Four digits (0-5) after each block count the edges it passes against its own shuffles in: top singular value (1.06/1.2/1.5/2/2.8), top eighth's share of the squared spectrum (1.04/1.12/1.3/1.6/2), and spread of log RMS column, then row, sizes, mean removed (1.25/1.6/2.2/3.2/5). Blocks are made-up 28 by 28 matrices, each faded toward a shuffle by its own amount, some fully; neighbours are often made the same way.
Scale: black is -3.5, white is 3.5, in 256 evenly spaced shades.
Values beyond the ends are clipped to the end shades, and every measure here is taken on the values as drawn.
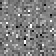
1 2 1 0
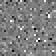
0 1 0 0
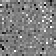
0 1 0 0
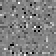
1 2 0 1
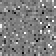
0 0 0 0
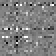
3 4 1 2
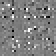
2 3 2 2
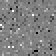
0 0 0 0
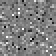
2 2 0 0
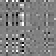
4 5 3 2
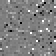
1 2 0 0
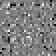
3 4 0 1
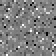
0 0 0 0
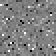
0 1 0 0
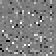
2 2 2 1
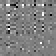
4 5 2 2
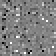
2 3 1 1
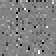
2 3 1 0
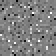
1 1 0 0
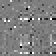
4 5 1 1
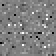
2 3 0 1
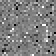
2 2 0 0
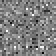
2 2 0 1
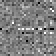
3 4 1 1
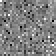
1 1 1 0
